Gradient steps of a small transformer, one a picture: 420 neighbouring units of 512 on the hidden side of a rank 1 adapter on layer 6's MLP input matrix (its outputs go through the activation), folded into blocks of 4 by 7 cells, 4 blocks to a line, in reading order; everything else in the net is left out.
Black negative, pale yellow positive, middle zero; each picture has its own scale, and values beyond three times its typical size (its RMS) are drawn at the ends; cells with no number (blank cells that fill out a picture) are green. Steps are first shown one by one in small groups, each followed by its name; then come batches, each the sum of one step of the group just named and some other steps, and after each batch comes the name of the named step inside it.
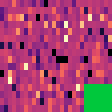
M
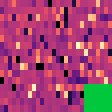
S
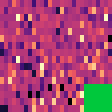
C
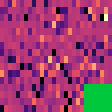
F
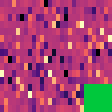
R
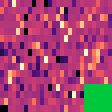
C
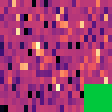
C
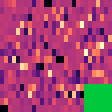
S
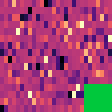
R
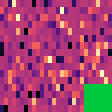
C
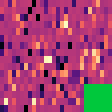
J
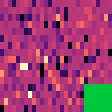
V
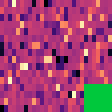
V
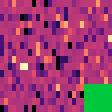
V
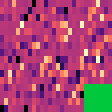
J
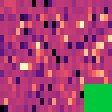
V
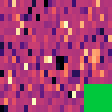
J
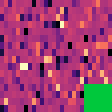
V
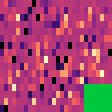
J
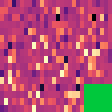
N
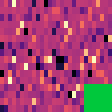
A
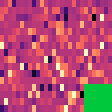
N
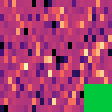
A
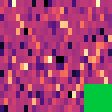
A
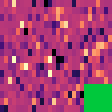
A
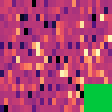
N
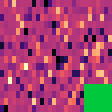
A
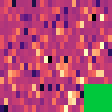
N
